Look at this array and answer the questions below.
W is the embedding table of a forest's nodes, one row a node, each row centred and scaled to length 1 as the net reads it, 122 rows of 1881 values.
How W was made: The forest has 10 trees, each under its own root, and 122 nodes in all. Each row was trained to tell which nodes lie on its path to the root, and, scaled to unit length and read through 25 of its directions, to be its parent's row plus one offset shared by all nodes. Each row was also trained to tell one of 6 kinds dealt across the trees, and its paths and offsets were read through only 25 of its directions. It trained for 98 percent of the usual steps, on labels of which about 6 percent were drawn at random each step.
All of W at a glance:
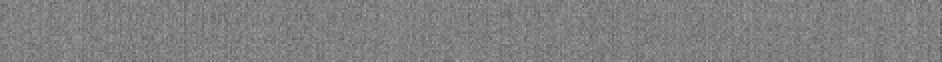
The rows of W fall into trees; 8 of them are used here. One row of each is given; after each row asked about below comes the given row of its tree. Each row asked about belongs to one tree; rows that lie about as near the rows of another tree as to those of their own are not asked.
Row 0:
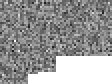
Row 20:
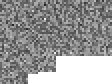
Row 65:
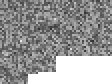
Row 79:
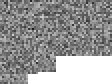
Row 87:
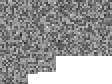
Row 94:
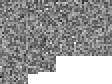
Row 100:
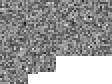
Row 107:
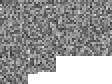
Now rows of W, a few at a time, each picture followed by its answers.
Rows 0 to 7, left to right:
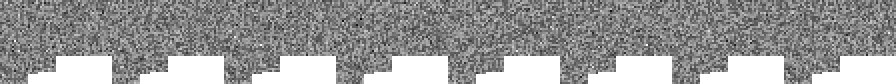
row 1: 0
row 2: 0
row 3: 100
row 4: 100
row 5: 0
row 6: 94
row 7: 0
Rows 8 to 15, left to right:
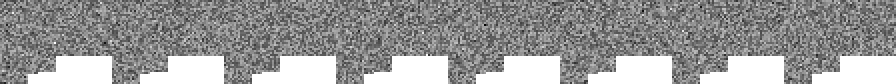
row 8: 94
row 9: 79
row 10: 107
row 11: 94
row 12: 87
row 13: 94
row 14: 87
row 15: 20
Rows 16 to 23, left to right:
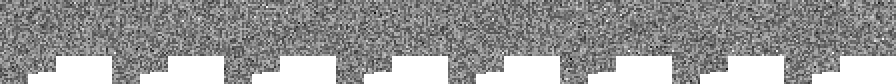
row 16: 20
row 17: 0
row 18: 100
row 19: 20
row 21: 100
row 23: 20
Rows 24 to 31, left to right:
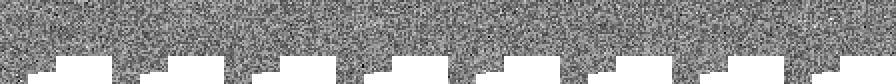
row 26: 79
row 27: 87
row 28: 87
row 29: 20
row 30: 87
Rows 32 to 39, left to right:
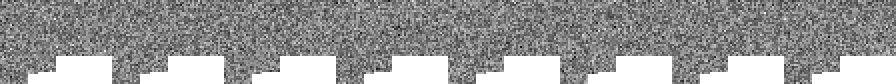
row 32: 100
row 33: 94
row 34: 79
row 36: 100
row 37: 87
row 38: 94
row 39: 94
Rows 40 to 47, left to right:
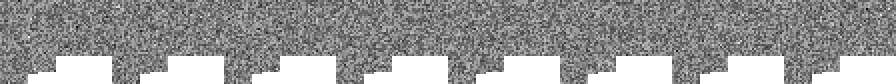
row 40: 87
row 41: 65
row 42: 94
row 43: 94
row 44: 20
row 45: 100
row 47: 65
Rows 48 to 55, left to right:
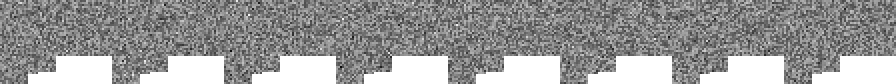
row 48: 20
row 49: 0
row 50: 20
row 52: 100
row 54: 100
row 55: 20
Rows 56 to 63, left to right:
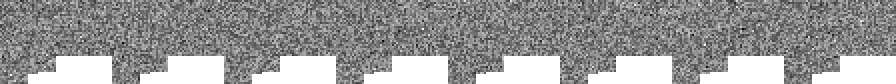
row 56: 87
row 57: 65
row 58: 94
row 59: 100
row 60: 65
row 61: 0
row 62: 100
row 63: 65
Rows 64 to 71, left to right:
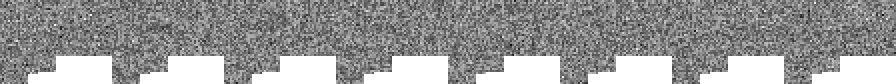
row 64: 100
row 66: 20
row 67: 0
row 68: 79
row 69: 20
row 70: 100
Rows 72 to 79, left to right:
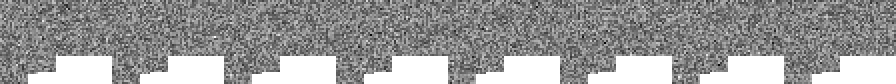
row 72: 79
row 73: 20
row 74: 79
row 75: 20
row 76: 94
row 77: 100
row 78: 94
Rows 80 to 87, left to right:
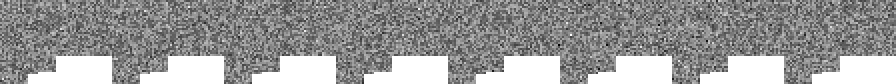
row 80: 20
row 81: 100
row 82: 79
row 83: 107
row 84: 0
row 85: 65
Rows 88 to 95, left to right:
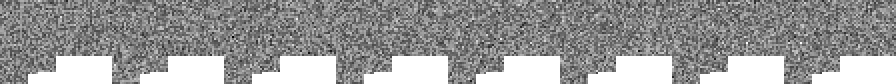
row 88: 107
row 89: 79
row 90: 65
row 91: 94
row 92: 20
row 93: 20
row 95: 94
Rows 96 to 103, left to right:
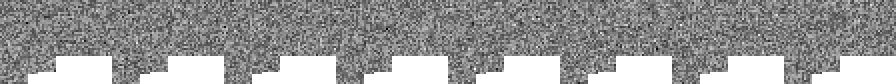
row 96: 87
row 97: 65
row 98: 94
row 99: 65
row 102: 100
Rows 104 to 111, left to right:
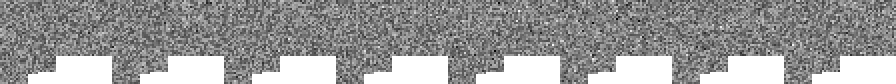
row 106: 0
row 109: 94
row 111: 0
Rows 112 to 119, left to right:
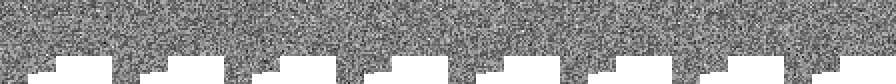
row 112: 87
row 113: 94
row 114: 65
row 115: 65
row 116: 100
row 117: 0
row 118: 87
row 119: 107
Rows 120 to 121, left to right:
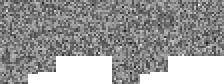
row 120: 79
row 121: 20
